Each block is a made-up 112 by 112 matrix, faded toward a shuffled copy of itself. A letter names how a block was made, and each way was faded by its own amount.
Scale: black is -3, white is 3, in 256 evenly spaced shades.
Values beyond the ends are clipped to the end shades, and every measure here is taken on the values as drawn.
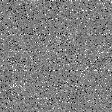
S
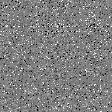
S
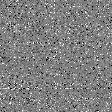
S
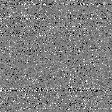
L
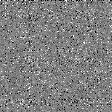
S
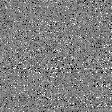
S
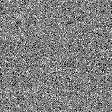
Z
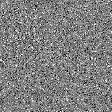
Z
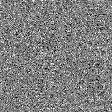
Z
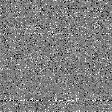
L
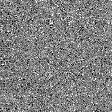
Z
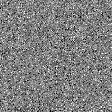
Z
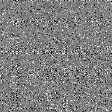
L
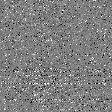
S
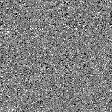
Z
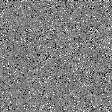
S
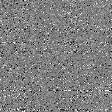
S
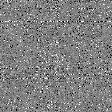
S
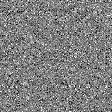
Z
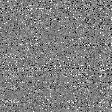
L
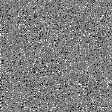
S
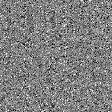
Z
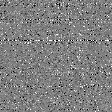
L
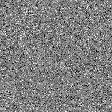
Z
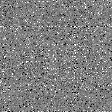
S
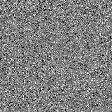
Z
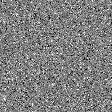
Z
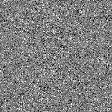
Z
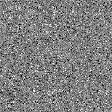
Z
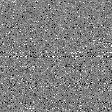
L
